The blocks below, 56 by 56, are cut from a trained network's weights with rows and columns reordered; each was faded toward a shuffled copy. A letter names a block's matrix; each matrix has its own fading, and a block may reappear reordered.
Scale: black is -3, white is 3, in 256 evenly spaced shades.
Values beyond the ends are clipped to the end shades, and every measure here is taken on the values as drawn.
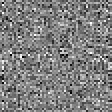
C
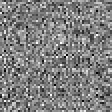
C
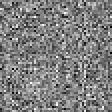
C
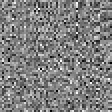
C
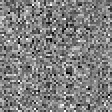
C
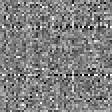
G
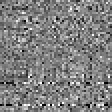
G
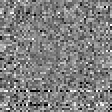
G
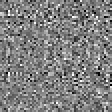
G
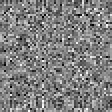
C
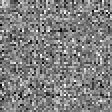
G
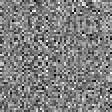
C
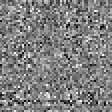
G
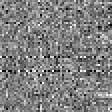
G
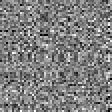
C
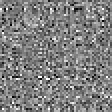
G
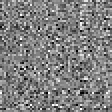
G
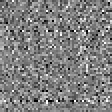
G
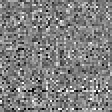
G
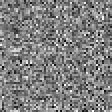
C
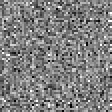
G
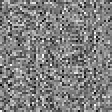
C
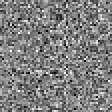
C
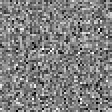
C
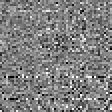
G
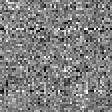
G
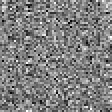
C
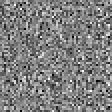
C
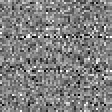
G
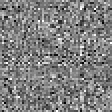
G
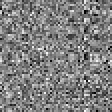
C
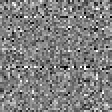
G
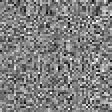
C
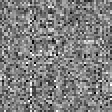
C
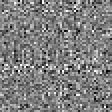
G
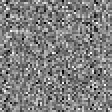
C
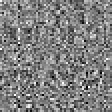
C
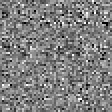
G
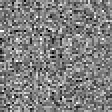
C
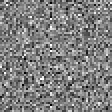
C
